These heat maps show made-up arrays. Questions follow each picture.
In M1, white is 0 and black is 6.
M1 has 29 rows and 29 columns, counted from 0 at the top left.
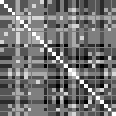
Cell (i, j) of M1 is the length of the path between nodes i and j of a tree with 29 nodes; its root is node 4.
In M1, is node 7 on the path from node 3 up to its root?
yes
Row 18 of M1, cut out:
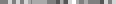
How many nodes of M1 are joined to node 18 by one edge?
6
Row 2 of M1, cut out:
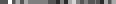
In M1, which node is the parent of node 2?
18
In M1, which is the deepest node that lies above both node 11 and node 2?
18
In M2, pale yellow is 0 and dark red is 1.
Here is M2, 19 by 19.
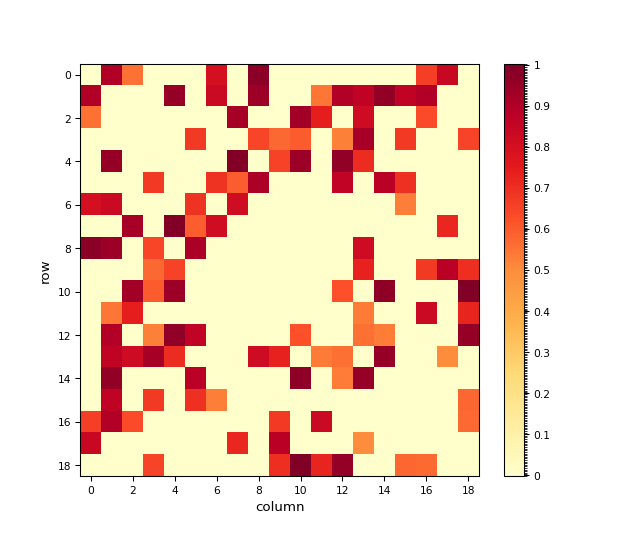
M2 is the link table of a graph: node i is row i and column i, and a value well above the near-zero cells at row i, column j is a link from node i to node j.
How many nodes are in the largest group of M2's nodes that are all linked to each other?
4
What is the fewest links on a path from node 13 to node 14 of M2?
1
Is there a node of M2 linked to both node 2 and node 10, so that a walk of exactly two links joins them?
no
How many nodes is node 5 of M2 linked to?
7
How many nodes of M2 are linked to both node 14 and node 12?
4
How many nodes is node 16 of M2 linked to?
6
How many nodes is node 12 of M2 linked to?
8
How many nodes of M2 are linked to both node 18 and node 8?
1
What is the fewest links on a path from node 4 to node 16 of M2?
2
